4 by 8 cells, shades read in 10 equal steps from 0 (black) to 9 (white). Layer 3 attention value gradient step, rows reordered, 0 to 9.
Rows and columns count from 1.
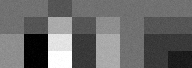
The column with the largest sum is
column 3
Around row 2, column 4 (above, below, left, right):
4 2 6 5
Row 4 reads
5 0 9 2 6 4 2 1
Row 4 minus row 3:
0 0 1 0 0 0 0 -1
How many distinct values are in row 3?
6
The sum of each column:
18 7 26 11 21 16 11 10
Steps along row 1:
same down up same same same same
